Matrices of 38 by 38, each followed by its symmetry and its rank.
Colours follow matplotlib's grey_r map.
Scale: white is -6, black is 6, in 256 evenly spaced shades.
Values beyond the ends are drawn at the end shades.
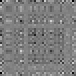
symmetric, rank three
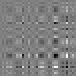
symmetric, rank two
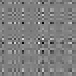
symmetric, rank two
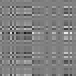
neither, rank one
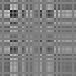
symmetric, rank one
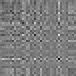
symmetric, rank three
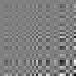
symmetric, rank one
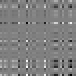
neither, rank one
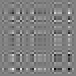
symmetric, rank one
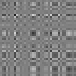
symmetric, rank two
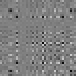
symmetric, rank three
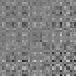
symmetric, rank three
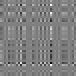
neither, rank one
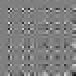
symmetric, rank two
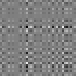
symmetric, rank one
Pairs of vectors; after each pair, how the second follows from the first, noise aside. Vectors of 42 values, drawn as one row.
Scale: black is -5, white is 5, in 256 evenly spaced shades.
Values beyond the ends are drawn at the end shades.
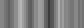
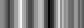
scaled up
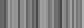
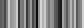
scaled up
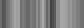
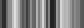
scaled up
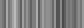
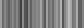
reversed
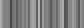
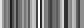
scaled up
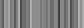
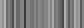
reversed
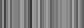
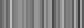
reversed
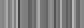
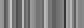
reversed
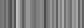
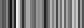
scaled up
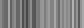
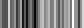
scaled up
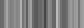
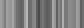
reversed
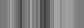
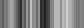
scaled up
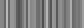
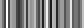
scaled up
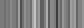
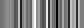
scaled up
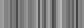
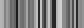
scaled up
